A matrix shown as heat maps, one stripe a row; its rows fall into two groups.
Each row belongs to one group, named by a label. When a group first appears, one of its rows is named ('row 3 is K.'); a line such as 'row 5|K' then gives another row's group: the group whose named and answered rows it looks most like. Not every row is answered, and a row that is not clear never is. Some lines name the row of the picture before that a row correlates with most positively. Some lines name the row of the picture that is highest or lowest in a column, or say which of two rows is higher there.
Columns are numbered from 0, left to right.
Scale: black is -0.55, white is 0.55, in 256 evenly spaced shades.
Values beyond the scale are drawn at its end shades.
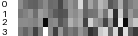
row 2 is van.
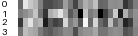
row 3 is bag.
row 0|bag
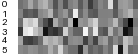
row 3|bag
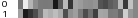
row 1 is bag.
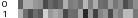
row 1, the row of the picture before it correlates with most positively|1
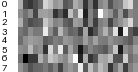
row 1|van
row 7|van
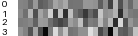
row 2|van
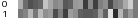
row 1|van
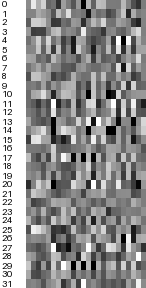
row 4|van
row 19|van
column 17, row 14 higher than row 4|No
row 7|van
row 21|bag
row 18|van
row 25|bag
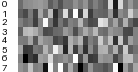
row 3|bag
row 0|van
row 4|van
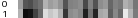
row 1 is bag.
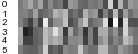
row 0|van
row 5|van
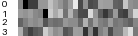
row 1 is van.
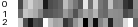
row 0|bag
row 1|bag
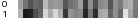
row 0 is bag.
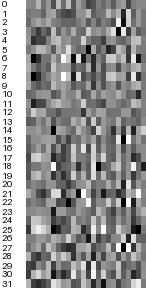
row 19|bag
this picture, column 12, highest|22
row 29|bag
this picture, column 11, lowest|6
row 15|van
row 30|bag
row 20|van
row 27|van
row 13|bag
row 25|bag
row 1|van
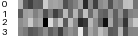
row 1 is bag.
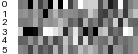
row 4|bag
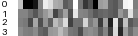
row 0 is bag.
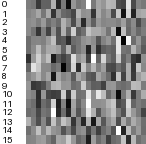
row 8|van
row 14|van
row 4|van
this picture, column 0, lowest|6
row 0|van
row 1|van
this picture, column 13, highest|6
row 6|bag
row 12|van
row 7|bag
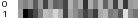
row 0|van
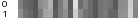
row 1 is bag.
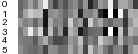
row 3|van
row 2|van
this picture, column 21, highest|0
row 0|van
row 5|van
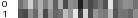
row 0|van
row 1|bag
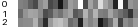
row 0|van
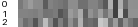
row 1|van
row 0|van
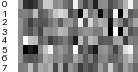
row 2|van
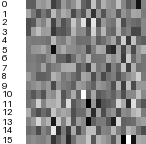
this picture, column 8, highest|11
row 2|bag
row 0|bag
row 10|bag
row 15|van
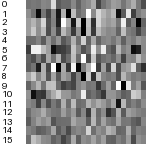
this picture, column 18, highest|9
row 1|van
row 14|van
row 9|van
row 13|bag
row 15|bag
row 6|bag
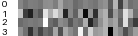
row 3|van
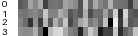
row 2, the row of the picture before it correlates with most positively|0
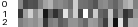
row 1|bag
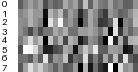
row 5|bag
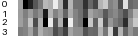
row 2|van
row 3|van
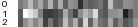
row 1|bag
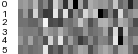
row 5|van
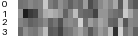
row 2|van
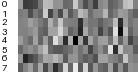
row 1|van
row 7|bag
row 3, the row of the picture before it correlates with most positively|0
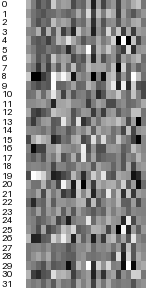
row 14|van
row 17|bag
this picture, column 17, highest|9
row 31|van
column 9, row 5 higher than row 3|Yes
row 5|van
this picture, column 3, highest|19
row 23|van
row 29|van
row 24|van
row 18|van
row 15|bag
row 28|van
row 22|bag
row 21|van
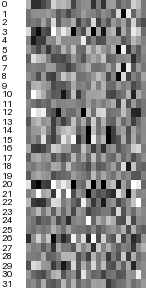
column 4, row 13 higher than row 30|Yes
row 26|bag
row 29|bag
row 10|bag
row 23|van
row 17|bag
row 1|van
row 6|bag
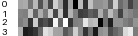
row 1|van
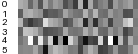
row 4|van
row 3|bag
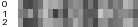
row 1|van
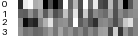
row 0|bag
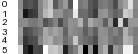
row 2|van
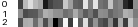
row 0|bag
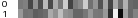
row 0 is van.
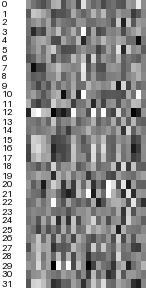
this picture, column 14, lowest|22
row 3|bag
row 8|bag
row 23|van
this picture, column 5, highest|22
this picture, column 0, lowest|12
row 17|bag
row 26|van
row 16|bag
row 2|van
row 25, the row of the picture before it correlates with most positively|0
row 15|bag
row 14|van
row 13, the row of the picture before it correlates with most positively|0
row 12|bag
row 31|bag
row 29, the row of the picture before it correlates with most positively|1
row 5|van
